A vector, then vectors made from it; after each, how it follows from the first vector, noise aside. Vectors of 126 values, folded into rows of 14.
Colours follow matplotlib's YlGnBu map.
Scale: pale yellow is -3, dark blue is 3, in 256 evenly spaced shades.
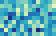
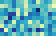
copied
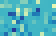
partly zeroed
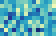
copied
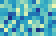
copied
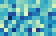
copied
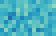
shrunk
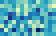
copied
